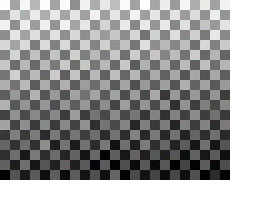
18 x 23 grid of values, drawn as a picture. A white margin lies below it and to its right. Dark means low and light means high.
The field is checkered. The field climbs toward the top. On average the colour sits 50% of the way up the scale.
